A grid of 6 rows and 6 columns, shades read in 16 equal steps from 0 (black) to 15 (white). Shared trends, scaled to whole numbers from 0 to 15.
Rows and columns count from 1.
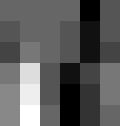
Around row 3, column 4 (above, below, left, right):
5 1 6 1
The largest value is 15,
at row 6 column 2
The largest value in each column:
8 15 6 6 4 7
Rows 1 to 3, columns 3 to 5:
6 6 0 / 6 5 1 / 6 5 1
